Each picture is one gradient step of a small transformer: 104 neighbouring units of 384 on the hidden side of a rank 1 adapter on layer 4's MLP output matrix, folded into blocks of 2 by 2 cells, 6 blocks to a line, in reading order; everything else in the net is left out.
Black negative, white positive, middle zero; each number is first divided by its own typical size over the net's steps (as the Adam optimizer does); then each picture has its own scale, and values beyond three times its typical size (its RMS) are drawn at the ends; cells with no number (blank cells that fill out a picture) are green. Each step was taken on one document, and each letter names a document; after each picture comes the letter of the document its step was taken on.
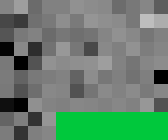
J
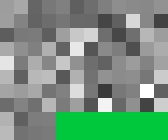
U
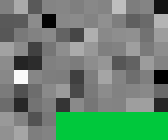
J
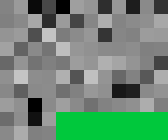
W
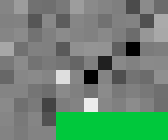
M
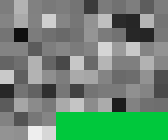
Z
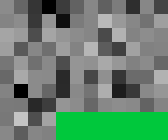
W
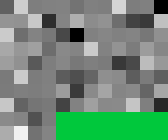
J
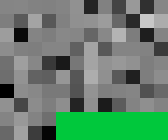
Z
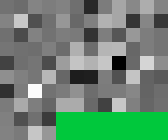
Z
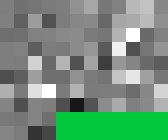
Z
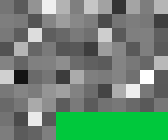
W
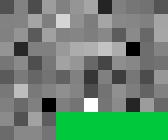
M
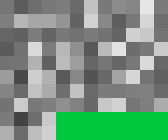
Z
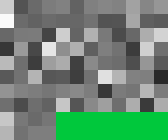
U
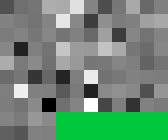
M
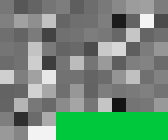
Z
